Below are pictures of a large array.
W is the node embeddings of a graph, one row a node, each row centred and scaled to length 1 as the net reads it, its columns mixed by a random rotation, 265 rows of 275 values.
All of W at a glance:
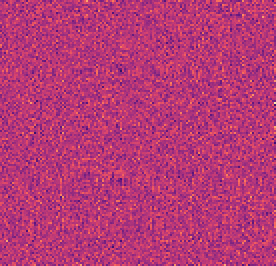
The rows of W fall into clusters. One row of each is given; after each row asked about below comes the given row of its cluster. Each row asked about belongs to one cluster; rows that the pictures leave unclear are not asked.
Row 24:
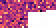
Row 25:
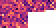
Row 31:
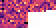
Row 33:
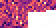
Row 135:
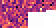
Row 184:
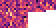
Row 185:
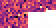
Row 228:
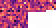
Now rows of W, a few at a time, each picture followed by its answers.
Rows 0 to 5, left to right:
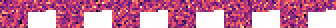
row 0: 24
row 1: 24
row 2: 184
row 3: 228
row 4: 25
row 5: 185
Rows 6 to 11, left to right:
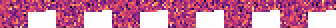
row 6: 185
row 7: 228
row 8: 25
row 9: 184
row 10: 228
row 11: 228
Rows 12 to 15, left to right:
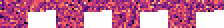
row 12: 31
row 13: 25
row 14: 24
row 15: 24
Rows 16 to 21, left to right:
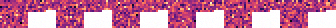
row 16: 24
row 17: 228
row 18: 185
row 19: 25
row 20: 185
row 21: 135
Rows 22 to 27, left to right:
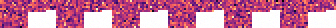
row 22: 33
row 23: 135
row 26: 185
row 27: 31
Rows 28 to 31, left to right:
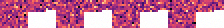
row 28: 185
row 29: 24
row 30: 24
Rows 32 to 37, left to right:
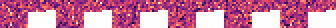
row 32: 184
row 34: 24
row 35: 135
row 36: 31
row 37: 184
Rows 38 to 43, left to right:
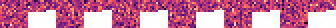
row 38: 184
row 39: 33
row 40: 33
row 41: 228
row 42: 184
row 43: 31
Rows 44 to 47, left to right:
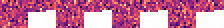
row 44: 135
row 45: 33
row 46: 33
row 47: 33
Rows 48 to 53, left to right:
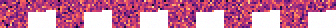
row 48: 184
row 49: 31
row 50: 185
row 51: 25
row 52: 31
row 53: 24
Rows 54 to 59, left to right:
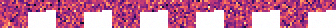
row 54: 135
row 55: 31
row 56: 24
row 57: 185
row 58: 33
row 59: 184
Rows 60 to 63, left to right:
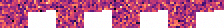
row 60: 24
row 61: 228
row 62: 31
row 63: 135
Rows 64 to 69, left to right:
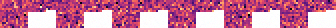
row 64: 185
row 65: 24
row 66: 184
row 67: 25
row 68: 185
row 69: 25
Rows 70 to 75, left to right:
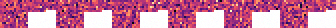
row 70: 185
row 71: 185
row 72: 24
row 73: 185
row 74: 33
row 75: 185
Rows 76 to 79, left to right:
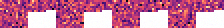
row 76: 33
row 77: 31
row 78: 135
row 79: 24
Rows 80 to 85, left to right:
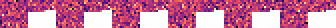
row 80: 25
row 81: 25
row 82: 228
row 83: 185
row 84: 185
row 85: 31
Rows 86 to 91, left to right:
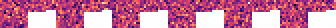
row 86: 33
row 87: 24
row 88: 31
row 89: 25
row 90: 228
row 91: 25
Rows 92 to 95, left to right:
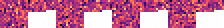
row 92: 33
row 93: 184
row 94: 228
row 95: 31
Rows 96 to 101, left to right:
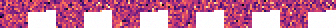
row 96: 31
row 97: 25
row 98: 135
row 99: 24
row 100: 24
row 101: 184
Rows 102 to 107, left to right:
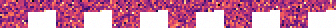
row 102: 25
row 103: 25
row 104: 184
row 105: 135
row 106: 25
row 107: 228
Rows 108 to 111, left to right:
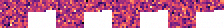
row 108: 184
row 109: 31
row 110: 24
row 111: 33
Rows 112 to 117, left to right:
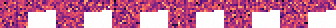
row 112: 184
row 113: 25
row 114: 31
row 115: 184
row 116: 185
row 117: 31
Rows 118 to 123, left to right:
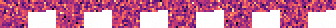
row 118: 33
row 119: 24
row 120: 135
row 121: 228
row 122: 184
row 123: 33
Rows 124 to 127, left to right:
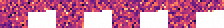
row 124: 33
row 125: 184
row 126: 25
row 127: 25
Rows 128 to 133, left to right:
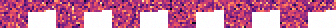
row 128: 25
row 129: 33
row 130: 24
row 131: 31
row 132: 25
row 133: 25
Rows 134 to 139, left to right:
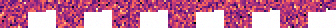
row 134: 228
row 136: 184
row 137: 31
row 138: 185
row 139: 185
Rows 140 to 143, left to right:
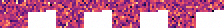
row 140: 135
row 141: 184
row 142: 228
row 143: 184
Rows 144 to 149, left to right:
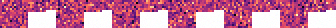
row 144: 135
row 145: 31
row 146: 24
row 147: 31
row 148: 33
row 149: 24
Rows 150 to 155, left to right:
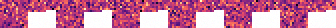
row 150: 33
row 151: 228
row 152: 31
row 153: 33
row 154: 25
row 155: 184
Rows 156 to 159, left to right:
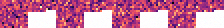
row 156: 185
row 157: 135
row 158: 184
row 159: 184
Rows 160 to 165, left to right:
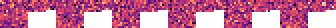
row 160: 33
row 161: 24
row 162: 135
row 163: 31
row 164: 31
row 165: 25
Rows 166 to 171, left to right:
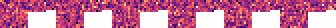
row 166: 33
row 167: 24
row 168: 33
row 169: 184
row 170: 33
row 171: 228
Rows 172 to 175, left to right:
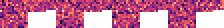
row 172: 31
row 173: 33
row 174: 31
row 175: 25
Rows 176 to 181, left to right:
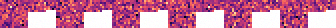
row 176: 33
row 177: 31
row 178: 185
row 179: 185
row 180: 184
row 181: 185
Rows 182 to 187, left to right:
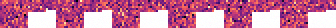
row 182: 185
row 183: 135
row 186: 135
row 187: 31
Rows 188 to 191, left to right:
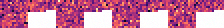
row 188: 31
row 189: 135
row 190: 135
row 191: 184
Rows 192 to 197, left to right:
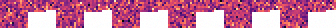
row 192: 184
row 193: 228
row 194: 135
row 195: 185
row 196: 25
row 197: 25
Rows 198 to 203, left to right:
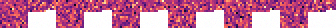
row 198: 25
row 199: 24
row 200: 228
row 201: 228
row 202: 185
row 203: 24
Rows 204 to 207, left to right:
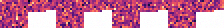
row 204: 33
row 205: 184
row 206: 228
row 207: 25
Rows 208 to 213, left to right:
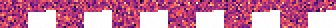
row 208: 228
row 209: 228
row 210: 33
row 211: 25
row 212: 31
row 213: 135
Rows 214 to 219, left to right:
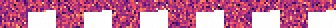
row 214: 25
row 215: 31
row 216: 228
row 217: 33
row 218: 25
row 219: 228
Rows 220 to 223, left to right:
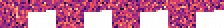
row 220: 33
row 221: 25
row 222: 25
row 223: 185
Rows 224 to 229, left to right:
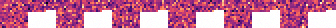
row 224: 25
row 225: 24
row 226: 228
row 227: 25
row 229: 24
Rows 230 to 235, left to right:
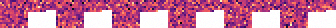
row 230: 24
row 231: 25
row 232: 25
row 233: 184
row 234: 33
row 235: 184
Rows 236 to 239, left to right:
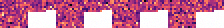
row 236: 228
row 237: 25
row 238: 25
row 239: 31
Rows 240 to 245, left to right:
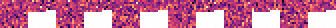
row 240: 185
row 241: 185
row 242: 228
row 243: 24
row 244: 228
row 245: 31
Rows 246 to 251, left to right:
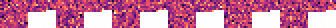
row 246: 31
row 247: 185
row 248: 24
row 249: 25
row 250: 31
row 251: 228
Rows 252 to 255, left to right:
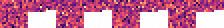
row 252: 185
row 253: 184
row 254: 135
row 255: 184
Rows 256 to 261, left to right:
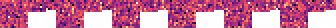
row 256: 185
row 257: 33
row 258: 228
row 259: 31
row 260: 228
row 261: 25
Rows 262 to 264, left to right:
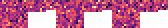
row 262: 135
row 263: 24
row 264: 33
